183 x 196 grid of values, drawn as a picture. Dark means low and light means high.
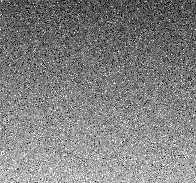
Overall the values sit about 50% of the way up the scale. The field climbs toward the bottom. No row or column stands out. Fine speckle covers the field. No regular stripes run through it.
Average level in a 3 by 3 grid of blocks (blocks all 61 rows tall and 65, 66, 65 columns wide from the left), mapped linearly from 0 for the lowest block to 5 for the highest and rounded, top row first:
000
332
555
